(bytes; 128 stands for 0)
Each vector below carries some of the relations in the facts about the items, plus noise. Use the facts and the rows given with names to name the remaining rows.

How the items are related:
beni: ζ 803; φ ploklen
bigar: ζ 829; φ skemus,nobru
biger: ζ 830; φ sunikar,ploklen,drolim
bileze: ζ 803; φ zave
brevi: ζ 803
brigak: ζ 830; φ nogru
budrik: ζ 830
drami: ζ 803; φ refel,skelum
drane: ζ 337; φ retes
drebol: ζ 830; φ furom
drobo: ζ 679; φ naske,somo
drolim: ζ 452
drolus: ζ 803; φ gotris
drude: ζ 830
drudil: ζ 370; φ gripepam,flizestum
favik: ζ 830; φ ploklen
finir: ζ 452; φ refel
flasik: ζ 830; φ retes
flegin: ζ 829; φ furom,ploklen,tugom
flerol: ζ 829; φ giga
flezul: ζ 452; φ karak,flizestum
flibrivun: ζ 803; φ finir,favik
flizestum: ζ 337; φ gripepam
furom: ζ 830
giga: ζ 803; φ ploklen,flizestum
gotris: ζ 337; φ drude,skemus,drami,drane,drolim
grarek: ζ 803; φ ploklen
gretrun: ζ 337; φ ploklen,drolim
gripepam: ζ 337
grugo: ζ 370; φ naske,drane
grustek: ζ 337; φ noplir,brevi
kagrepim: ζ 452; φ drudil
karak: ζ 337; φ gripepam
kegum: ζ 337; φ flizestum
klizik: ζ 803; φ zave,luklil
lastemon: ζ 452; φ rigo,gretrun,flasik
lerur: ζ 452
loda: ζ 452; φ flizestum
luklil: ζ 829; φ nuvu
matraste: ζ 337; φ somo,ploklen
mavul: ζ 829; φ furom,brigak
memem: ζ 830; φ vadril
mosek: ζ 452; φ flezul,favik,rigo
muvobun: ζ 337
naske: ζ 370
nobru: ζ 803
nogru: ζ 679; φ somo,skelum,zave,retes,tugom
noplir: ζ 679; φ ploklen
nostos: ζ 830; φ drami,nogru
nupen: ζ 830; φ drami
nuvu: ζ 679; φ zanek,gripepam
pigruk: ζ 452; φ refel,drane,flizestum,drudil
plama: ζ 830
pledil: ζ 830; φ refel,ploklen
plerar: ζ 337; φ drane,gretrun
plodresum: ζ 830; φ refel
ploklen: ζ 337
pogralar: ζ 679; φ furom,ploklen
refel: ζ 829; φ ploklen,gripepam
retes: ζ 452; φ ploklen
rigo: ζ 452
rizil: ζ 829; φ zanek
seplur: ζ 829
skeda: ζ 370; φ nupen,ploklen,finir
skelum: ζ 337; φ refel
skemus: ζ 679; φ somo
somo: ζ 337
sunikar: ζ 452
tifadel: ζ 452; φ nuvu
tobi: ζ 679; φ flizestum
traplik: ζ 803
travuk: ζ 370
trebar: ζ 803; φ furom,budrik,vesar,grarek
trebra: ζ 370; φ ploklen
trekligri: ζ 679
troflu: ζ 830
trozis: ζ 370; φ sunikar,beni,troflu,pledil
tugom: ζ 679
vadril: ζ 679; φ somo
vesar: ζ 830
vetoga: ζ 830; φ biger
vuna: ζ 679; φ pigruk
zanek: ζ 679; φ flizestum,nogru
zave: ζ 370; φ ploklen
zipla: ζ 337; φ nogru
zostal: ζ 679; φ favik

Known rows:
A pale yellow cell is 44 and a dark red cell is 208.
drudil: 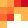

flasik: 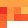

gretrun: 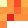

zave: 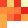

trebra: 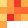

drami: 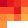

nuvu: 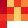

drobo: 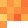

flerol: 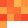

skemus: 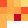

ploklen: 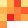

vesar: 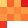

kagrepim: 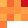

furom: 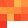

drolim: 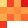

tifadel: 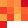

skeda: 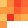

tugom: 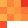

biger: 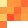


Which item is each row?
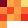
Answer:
zipla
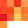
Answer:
karak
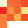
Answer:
drane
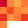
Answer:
rizil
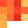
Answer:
pledil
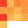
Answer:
tobi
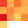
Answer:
kegum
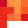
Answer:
luklil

